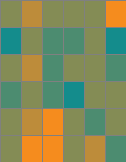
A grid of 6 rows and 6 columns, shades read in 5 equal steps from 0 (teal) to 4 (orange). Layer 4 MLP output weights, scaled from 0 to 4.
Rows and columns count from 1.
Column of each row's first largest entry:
6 2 2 2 3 2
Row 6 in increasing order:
1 2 2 3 4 4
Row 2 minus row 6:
-2 -2 -3 -1 -1 -1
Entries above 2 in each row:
2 0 1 0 2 3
